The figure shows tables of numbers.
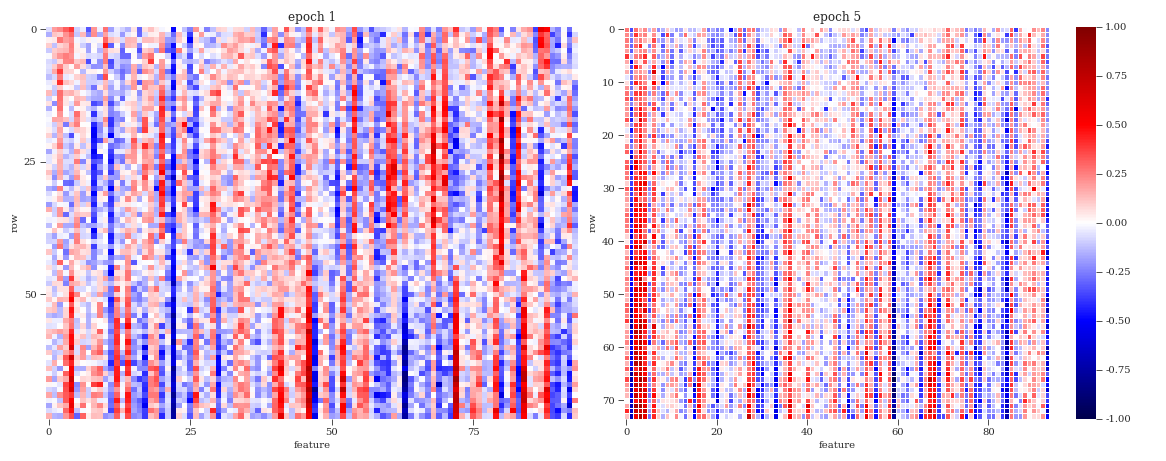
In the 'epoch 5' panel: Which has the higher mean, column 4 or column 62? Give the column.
4
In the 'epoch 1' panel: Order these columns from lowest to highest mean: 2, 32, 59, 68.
59, 32, 2, 68
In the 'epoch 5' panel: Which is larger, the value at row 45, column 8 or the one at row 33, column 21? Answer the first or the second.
the second
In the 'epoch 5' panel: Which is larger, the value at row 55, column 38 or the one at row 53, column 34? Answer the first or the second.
the first
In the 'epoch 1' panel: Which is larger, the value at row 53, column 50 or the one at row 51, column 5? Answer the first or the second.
the second
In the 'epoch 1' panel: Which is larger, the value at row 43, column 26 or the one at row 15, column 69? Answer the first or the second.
the second
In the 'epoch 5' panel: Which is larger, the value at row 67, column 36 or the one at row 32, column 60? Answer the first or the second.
the first
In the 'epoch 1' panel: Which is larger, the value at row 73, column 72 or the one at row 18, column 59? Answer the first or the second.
the first
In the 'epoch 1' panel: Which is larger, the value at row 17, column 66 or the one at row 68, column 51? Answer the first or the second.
the first
